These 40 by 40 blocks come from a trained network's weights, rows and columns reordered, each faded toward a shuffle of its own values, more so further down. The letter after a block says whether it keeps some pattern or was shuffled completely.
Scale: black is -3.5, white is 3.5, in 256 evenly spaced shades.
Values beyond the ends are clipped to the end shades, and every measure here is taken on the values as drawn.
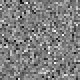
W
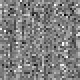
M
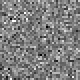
W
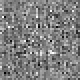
M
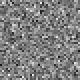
W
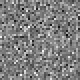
W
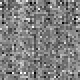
M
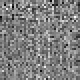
M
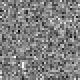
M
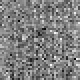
M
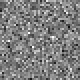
W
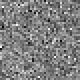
W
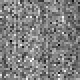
M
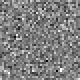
W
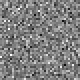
W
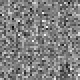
M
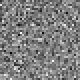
M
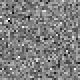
W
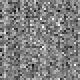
M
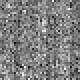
M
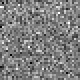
W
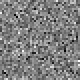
W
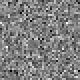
W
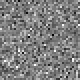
W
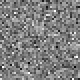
W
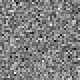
W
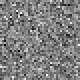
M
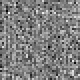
M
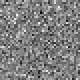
M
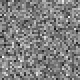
M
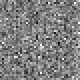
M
